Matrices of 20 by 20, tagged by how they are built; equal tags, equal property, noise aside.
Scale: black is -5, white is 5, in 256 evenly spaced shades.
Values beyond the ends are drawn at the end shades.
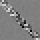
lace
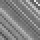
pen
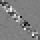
lace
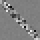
lace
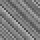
pen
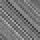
pen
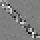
lace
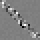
lace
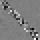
lace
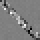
lace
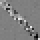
lace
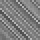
pen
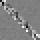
lace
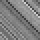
pen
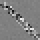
lace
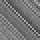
pen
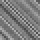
pen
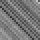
pen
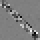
lace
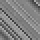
pen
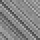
pen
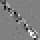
lace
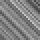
pen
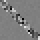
lace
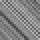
pen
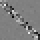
lace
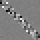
lace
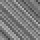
pen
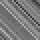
pen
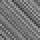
pen
